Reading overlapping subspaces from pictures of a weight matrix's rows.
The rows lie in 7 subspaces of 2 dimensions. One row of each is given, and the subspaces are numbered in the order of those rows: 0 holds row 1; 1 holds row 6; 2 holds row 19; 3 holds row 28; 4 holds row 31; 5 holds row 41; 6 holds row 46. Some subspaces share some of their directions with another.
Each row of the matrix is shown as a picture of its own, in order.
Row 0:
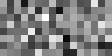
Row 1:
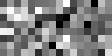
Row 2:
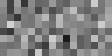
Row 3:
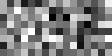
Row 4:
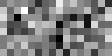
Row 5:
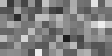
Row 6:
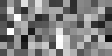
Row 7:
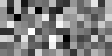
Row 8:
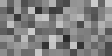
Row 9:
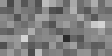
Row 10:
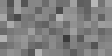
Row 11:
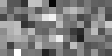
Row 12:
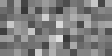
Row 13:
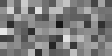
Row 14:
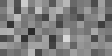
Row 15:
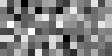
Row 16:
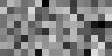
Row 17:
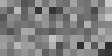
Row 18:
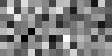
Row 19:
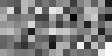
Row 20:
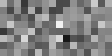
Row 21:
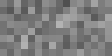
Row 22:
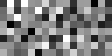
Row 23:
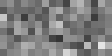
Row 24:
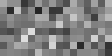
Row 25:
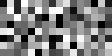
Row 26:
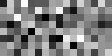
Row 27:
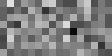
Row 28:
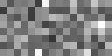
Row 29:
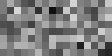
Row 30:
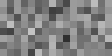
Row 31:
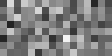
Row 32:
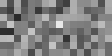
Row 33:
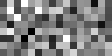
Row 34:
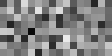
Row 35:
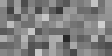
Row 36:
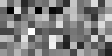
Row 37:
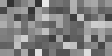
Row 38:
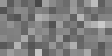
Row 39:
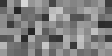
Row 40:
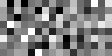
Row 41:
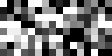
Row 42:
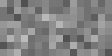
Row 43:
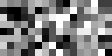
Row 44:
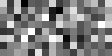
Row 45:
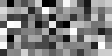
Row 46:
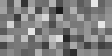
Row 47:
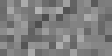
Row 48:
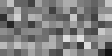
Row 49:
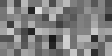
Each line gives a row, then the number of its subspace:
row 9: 3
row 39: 0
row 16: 3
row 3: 0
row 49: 3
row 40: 4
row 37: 3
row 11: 5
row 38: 3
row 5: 3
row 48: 2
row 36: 2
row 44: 0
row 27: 4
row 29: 2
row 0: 6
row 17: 2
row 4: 1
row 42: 5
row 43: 0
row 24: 2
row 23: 6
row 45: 4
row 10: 4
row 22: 4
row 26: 5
